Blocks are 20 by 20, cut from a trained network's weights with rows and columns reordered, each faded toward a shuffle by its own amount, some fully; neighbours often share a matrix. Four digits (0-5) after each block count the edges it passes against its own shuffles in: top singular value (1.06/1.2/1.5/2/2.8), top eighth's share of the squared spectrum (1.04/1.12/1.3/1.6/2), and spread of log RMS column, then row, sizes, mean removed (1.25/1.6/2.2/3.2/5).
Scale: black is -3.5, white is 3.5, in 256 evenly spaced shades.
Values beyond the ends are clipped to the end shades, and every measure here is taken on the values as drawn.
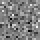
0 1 0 0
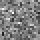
1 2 0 0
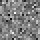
0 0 0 1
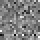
2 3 1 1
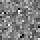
0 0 0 0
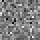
0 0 0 0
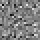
1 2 1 1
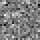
1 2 1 0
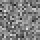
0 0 0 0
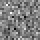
0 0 0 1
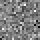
1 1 0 0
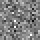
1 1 0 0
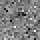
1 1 0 0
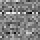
3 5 0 2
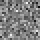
0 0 0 0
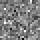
0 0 0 0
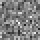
2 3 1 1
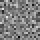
2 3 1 0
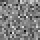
2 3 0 1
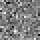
1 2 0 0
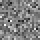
0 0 0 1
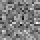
2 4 0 2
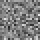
2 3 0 1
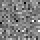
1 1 0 0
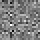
3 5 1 2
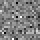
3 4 0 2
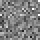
1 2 0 0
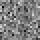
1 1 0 0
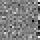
2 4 1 0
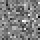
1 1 0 0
